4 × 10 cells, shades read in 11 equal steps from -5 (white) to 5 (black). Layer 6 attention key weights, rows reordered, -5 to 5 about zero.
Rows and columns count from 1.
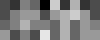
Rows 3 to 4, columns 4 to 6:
0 0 1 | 2 -4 1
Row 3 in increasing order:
-2 -2 -1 0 0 0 0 1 1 1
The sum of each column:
4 5 -3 2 3 -2 -3 -3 0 3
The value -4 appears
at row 4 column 5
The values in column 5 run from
-4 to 5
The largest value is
5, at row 1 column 5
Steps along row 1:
up down up up down up down up down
